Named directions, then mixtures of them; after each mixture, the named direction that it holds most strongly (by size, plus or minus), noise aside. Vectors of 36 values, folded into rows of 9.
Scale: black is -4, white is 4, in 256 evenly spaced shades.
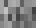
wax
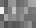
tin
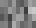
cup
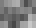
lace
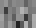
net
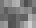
lace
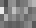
tin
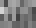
wax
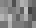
cup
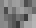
lace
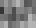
lace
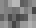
lace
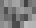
lace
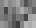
lace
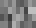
cup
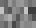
cup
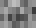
wax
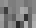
net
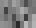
net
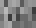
wax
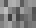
wax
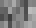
cup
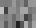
net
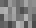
net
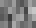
cup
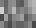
tin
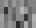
net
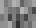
wax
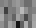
net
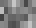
lace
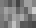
lace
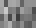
wax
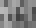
wax
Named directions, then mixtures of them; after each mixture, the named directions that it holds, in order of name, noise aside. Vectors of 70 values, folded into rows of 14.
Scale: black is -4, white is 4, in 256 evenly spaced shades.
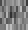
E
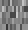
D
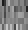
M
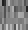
M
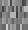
D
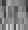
E, M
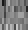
M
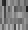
M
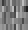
D, M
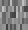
D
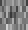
E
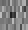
D, E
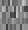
D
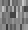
D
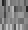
M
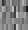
D, M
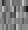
D, M
